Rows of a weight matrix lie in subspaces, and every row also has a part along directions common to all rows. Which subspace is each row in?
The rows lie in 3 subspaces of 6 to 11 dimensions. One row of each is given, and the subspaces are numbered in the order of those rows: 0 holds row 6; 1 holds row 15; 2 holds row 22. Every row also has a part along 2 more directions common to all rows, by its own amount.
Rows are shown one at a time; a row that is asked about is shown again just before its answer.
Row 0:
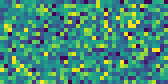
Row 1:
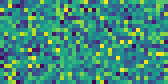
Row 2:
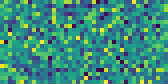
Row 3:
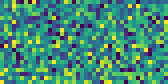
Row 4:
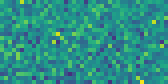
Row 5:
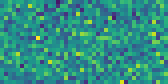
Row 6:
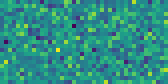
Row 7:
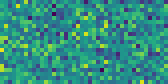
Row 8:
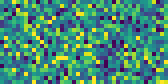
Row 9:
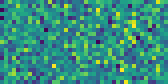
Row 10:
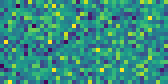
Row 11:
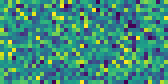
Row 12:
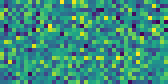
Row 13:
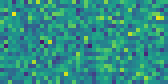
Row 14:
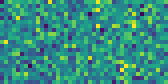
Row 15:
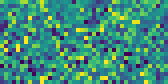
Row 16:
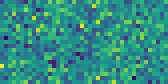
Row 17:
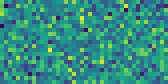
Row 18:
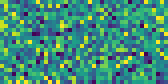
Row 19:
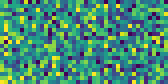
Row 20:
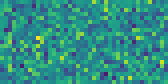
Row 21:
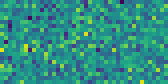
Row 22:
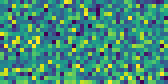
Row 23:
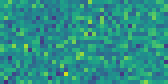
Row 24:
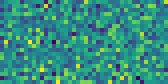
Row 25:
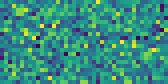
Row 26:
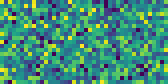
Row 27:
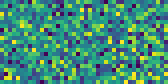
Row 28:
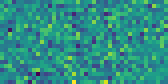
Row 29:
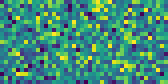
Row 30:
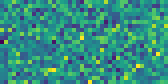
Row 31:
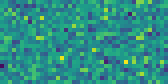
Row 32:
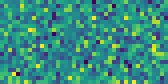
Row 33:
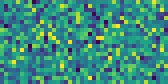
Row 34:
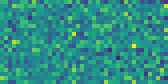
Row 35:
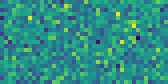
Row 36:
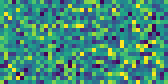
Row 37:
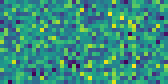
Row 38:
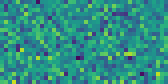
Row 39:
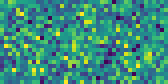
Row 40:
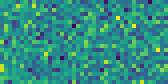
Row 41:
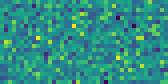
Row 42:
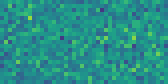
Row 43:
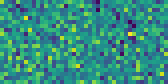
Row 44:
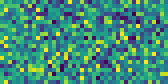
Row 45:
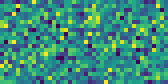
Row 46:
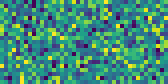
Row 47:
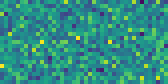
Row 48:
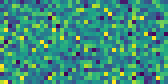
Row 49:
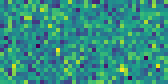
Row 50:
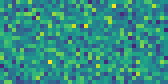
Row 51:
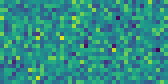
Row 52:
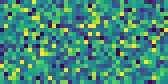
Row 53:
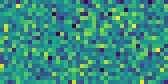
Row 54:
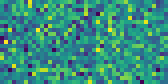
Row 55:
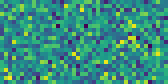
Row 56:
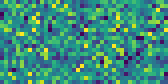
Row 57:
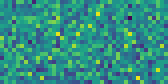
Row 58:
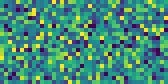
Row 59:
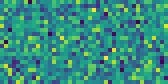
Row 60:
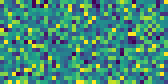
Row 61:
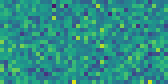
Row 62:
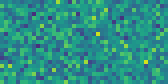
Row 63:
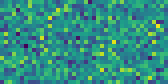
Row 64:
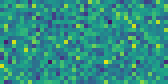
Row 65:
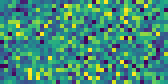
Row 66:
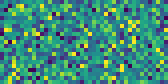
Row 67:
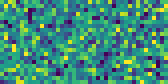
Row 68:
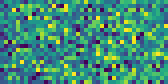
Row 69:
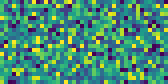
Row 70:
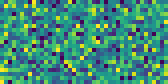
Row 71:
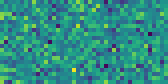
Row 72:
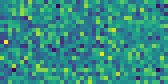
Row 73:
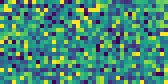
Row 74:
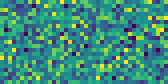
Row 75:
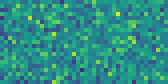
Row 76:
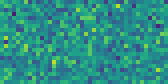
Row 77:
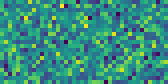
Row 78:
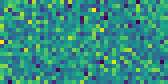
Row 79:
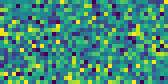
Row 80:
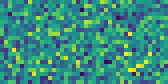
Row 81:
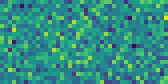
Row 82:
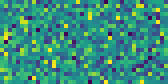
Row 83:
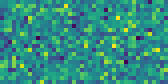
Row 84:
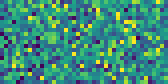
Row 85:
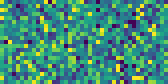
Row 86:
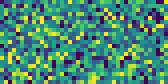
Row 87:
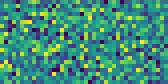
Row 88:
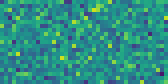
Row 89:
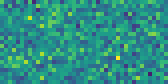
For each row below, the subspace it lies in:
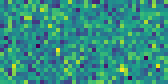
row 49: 0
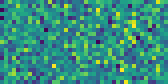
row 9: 2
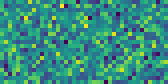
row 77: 0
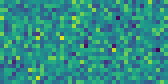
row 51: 0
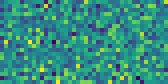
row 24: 2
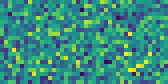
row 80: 1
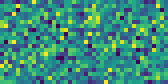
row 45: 1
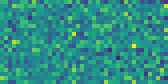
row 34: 2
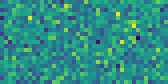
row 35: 2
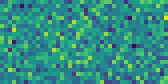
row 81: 2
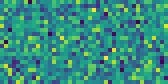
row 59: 0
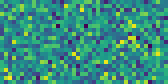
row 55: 0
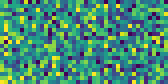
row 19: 1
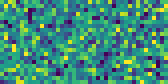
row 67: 1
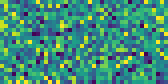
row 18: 1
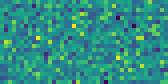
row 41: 0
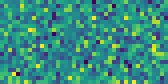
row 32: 2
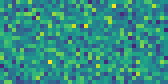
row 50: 1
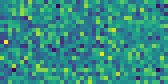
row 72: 2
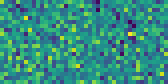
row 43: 2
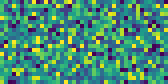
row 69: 2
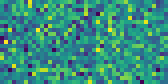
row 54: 2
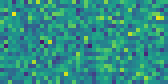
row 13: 1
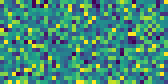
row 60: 2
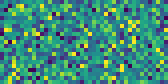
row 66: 0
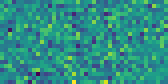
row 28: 0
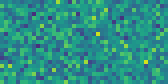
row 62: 1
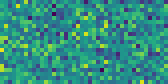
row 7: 0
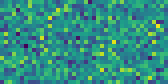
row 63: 1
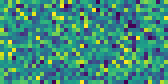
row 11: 0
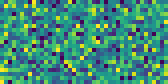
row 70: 0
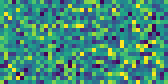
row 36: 0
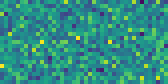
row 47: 0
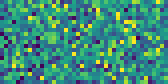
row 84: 2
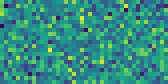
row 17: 0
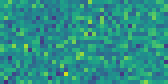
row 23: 1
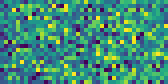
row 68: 0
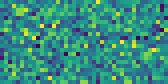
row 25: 1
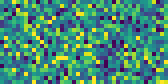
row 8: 1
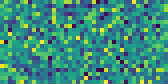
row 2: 0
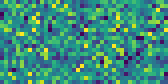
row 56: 0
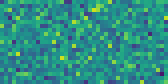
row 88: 2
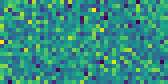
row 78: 0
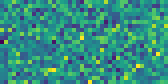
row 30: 1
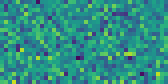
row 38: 1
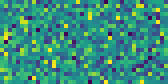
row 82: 1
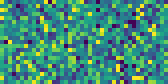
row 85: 2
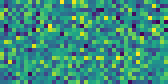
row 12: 0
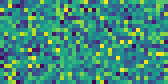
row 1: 2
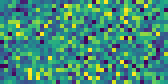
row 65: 0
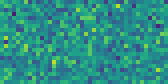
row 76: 1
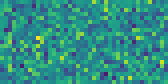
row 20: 0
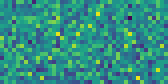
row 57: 2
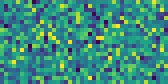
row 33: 1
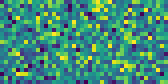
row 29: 2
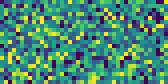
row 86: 1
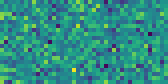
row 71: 0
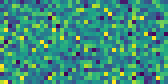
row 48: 1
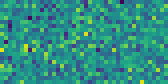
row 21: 1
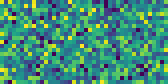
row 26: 0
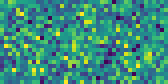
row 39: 1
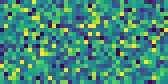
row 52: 1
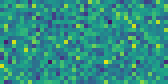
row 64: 1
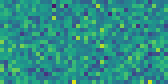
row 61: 0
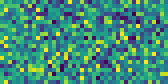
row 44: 1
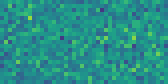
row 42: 1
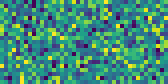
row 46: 1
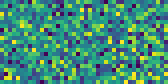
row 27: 0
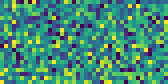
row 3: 2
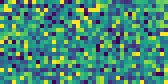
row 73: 2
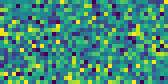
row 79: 2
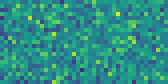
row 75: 2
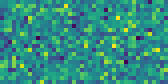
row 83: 0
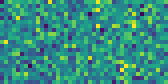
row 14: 2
